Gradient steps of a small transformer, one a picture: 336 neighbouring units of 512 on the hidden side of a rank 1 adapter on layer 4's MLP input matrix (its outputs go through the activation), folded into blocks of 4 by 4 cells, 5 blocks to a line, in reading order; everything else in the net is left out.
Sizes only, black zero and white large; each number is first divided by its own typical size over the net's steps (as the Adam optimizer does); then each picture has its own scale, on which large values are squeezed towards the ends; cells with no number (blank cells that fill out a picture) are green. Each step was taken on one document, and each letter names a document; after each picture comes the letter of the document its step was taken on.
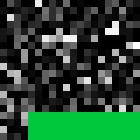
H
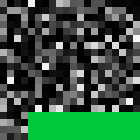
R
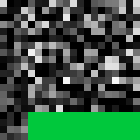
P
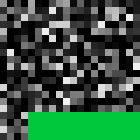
R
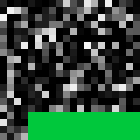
R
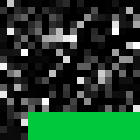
H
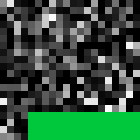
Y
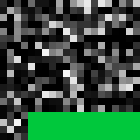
R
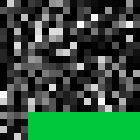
Y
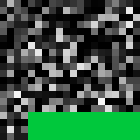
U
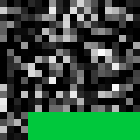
R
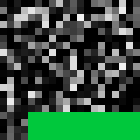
P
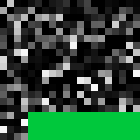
H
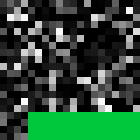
U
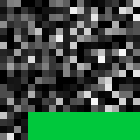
Y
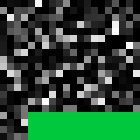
H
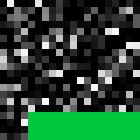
H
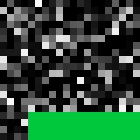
H
